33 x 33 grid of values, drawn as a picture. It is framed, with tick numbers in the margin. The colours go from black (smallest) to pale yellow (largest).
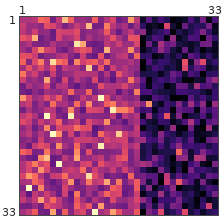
The values follow a bell shape. There are no regular stripes. A vertical seam about 60% of the way across splits the table, and the left part is higher. Overall the values sit about 40% of the way up the scale.
